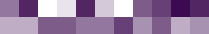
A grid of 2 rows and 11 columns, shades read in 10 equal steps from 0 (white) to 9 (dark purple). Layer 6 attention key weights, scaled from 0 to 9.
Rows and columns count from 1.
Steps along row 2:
same up same down same up down up down up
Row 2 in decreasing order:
7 6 6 6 5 5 4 4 3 3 3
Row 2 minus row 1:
-2 -5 6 5 -3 3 7 -2 -1 -6 -4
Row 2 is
3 3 6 6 5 5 7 4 6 3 4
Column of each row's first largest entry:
10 7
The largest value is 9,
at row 1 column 10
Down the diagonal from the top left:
5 3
